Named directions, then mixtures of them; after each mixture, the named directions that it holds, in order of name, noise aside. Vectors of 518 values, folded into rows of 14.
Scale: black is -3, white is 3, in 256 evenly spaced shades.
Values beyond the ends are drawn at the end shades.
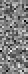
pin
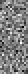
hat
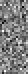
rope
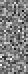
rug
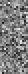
hat, pin, rope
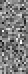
hat, rope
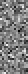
hat, pin, rope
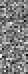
pin, rope, rug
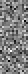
pin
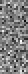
hat, pin, rope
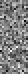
pin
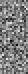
hat, rope, rug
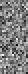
hat, rope, rug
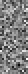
pin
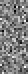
pin, rope, rug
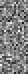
rug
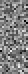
pin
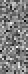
pin, rug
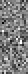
hat, rope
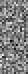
hat, rope, rug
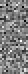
pin, rope, rug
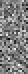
pin, rope, rug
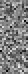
pin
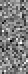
hat, rope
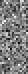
pin, rope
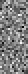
hat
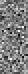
hat, rug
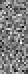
hat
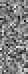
pin, rope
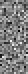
rug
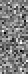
hat, pin, rope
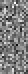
hat, rug
